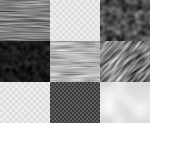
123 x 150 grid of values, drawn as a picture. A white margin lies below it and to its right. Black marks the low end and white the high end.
It is made of 3 by 3 panels. Panel 1,1: middling, streaked across. Panel 1,2: very high, checkered, faint in contrast. Panel 1,3: low, blotchy. Panel 2,1: very low, blotchy, faint in contrast. Panel 2,2: high, streaked across. Panel 2,3: middling, slanting up to the right, strong in contrast. Panel 3,1: very high, checkered, faint in contrast. Panel 3,2: low, checkered. Panel 3,3: very high, smooth, faint in contrast.
